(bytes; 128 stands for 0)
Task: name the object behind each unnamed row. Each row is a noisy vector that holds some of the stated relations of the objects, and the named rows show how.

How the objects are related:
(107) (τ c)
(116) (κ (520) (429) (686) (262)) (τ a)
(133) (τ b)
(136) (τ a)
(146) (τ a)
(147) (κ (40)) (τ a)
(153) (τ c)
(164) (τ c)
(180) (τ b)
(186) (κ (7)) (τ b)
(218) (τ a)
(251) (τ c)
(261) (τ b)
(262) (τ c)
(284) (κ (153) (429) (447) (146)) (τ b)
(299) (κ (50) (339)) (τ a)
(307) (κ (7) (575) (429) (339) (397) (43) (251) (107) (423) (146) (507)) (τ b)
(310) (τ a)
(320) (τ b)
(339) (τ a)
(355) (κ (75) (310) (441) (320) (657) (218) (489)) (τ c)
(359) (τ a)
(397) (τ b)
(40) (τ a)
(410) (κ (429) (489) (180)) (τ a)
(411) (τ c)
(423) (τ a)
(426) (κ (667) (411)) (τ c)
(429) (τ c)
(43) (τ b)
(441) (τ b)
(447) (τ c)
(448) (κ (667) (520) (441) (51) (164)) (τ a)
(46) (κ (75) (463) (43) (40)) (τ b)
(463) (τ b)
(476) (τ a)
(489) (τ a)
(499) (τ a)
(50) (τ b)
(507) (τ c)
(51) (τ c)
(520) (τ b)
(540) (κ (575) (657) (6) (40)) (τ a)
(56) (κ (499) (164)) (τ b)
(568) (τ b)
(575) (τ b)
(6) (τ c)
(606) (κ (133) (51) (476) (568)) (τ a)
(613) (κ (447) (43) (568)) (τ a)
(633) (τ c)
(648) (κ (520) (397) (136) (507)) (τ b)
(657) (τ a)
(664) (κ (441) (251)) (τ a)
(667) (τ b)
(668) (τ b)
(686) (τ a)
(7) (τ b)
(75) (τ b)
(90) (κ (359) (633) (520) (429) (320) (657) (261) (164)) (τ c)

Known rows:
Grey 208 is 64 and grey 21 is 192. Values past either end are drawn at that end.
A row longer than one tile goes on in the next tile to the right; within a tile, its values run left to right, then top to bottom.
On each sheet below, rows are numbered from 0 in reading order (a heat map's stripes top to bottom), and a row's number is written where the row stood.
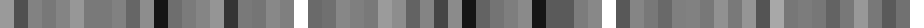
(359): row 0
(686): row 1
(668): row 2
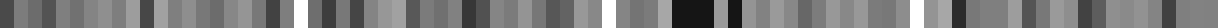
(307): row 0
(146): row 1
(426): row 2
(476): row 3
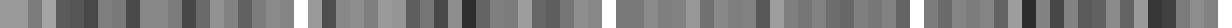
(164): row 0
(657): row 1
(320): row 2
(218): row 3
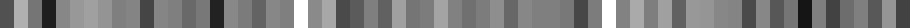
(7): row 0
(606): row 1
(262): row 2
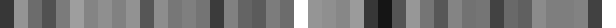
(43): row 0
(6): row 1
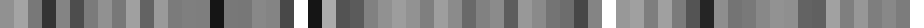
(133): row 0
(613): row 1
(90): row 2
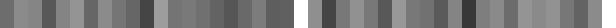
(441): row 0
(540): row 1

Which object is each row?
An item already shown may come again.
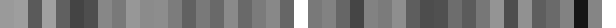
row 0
(51)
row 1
(664)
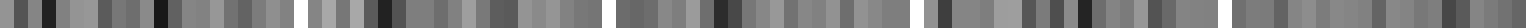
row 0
(423)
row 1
(355)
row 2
(410)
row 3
(657)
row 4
(520)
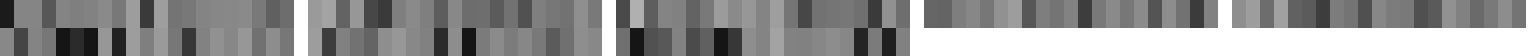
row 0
(284)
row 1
(507)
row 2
(447)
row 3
(116)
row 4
(164)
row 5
(411)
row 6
(40)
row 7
(299)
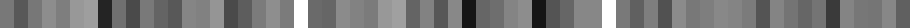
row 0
(489)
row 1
(686)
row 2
(575)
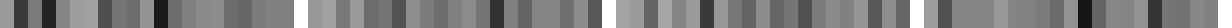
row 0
(423)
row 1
(429)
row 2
(633)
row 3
(359)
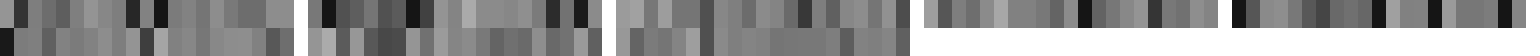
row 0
(40)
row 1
(299)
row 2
(429)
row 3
(359)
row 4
(56)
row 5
(284)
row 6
(51)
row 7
(261)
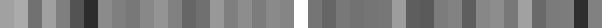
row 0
(90)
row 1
(448)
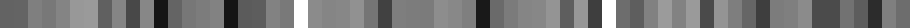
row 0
(686)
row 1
(153)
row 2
(463)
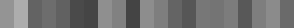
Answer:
(251)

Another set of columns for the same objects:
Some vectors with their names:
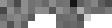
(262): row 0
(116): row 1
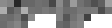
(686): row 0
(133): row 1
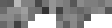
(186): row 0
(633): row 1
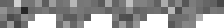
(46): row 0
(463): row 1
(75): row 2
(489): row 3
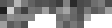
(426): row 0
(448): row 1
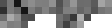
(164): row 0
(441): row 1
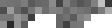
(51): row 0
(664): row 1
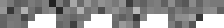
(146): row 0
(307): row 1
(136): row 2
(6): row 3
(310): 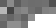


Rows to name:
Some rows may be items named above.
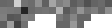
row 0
(46)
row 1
(476)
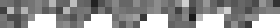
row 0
(648)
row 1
(667)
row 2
(6)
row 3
(613)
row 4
(147)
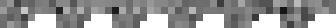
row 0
(136)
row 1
(507)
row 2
(507)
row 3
(423)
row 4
(133)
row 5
(447)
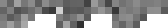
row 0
(50)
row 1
(40)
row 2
(107)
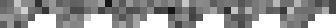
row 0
(7)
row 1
(299)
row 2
(50)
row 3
(447)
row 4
(648)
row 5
(411)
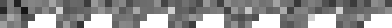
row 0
(164)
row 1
(40)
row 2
(423)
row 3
(147)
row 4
(397)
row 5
(410)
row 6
(540)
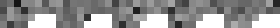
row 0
(90)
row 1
(575)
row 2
(355)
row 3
(429)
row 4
(339)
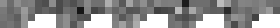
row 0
(180)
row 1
(56)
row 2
(50)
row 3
(520)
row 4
(153)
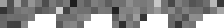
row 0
(284)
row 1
(657)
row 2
(251)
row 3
(664)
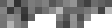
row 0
(499)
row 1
(606)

